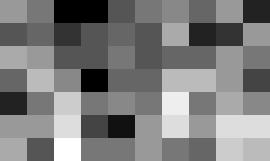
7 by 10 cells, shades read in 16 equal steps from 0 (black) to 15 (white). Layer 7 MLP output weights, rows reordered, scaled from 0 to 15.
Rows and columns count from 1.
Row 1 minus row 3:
-1 -2 -5 -5 -2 2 2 0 0 -5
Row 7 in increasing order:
5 6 7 7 7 9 10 11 12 15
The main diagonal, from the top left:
9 6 5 0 8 9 7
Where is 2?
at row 1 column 10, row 2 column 8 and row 5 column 1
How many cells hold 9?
11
